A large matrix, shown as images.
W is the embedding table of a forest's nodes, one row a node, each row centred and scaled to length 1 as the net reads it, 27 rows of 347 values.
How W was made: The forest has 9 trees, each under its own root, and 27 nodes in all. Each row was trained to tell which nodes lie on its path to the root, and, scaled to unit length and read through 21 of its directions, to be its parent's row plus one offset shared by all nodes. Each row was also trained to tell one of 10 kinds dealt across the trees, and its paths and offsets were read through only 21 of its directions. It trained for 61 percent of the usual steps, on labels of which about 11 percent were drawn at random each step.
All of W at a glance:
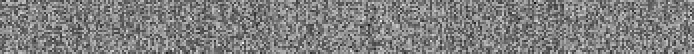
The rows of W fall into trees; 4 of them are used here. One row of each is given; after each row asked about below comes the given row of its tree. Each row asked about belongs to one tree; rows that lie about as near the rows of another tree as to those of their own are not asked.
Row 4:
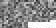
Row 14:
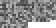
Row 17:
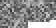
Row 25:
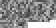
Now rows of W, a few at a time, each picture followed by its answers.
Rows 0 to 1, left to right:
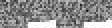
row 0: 25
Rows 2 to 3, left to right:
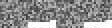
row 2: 4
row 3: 17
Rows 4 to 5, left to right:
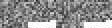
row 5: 17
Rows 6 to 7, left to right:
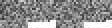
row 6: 25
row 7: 17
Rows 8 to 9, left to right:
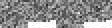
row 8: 4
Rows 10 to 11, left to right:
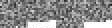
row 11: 17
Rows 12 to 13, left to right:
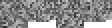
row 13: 14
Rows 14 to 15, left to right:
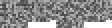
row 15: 4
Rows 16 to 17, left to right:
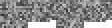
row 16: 14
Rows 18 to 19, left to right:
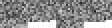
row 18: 25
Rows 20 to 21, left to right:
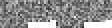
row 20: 14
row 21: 14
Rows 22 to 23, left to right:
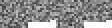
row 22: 14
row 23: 4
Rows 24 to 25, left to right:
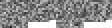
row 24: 4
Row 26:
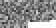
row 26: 25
